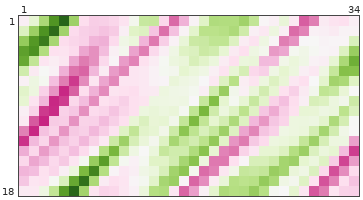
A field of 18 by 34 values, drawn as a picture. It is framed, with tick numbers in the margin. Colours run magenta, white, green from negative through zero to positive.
Ninth with the lowest average: middle left. Histogram: bell-shaped. Grain: diagonal, up to the right. Average level on the scale: 50%. Lone odd cells: none.
